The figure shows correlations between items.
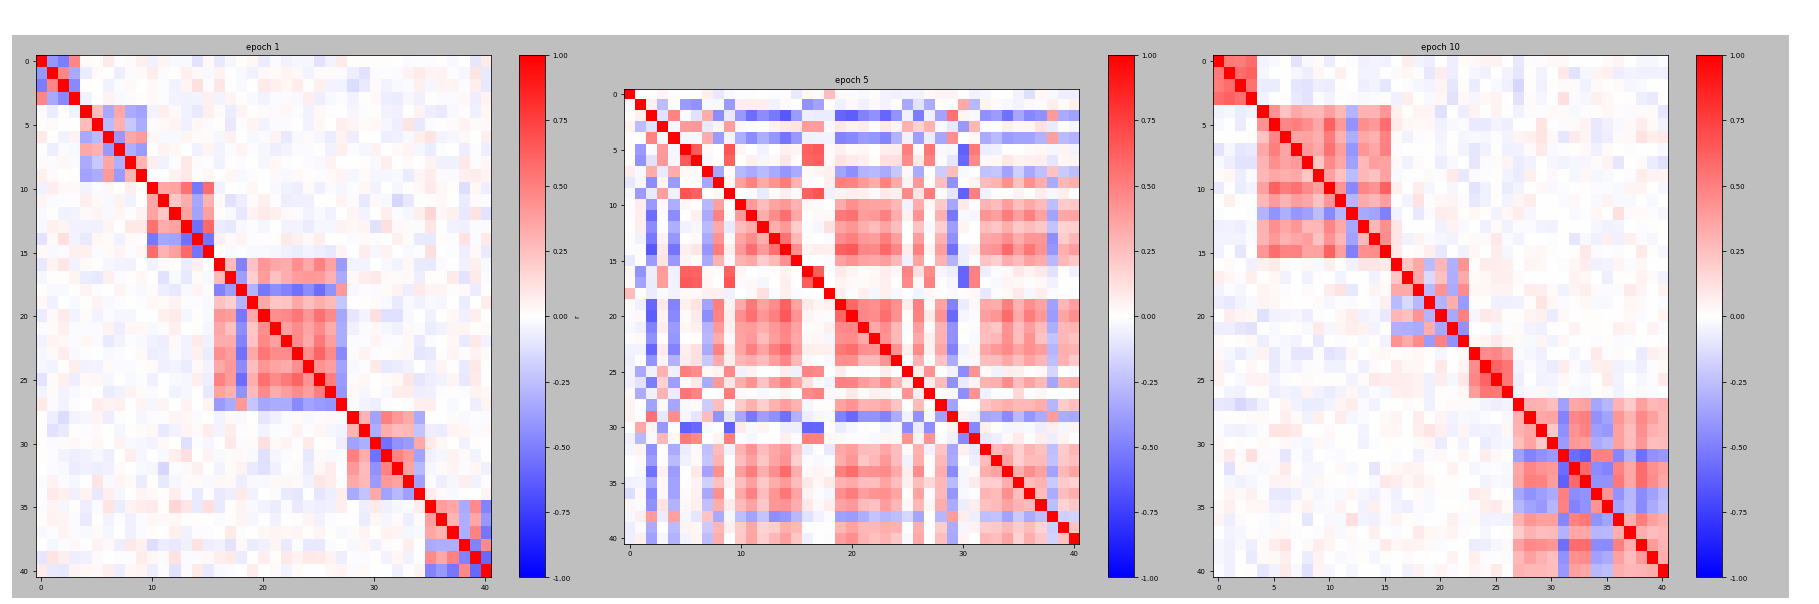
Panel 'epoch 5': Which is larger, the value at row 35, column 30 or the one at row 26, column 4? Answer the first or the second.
the first
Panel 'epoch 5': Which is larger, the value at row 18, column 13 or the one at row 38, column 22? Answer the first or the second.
the first
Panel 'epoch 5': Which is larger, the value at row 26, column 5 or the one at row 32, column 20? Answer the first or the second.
the second
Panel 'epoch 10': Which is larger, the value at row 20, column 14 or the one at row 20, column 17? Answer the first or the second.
the second
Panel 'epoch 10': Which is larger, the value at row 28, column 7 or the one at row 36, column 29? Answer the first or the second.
the second
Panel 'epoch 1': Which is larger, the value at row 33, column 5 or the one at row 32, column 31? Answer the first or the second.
the second
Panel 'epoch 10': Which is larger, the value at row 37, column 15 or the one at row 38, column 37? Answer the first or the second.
the second
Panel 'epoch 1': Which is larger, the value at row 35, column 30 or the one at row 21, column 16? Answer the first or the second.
the second
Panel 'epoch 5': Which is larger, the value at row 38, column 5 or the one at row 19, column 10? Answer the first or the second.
the second
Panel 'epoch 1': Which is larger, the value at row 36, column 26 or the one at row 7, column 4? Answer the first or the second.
the second
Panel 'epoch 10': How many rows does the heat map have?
41
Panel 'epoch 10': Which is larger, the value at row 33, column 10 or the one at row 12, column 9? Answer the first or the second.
the first
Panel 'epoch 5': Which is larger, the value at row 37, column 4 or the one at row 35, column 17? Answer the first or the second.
the second
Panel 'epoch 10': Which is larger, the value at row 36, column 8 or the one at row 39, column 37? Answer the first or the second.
the second
